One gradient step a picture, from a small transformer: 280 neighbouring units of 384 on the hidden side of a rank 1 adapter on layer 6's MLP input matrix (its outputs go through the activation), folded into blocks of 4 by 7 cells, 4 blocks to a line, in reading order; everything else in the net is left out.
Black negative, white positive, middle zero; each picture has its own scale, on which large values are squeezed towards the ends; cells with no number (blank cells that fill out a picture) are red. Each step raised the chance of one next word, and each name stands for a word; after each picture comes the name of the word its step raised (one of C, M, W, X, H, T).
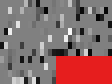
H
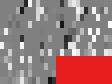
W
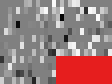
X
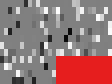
H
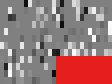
W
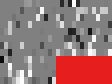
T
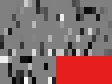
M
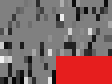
M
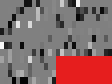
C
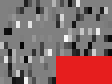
X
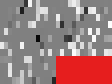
W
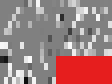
M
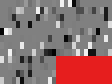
X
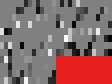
X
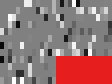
C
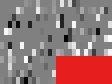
X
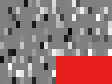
H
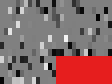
H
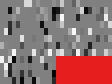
M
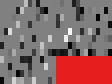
H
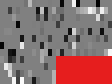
C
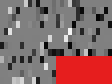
H
